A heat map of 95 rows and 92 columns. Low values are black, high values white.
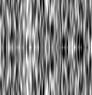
There is no overall slope. The ninth with the lowest average is the middle right. Streaks run downward. The top and bottom halves mirror each other. The histogram is bell-shaped.
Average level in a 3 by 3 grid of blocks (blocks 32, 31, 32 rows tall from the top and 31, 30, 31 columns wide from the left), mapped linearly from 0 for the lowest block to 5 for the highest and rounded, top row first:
532 / 330 / 532
